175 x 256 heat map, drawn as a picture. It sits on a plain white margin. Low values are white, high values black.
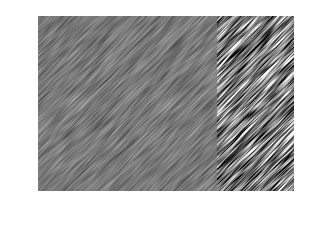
Streaks slant up to the right. The left part is calmer, up to a seam about 70% of the way across. No overall slope runs across the table. The distribution is heavy-tailed on both sides. The halves do not mirror each other. No single row or column stands out from its neighbours.
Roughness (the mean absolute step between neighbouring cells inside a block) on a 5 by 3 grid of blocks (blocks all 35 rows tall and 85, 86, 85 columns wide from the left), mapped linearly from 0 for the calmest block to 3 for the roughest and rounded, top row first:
002 / 003 / 003 / 003 / 003
